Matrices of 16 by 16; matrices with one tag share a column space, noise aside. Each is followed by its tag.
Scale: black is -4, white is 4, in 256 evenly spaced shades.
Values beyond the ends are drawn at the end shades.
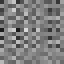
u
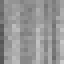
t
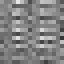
u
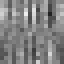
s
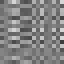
u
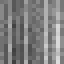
t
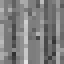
t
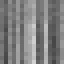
t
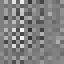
u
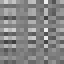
u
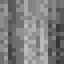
t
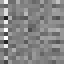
u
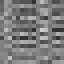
u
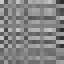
u
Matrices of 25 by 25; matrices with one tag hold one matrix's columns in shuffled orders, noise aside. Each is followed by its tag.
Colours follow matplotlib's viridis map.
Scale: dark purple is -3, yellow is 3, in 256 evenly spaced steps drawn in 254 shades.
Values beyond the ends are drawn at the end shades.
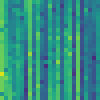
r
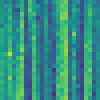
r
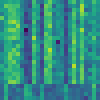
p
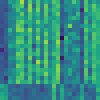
p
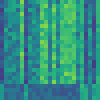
p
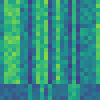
p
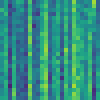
r
